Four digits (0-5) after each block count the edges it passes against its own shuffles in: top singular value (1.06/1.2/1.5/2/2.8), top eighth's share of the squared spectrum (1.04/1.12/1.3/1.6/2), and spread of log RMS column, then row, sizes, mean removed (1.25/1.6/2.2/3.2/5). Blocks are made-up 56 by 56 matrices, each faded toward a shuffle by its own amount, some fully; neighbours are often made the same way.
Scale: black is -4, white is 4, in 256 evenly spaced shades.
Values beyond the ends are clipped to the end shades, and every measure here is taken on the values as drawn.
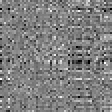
4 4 3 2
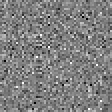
3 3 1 1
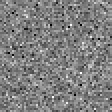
0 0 0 0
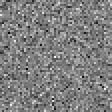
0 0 0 0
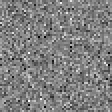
1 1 2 0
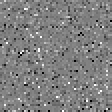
1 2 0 1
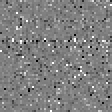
2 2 1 1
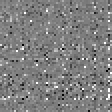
2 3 2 2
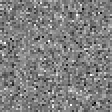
2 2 0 0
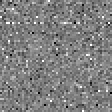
2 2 0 1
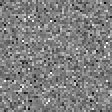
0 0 0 0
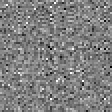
4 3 1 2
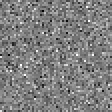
2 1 0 0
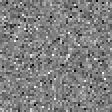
2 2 0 0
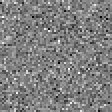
1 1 0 0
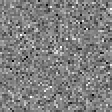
2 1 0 0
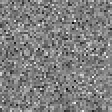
2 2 0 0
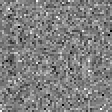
2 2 0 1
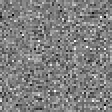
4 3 1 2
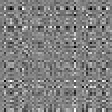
5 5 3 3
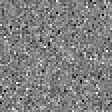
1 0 0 0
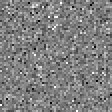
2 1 0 0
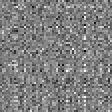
4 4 2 3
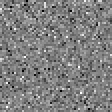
0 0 0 0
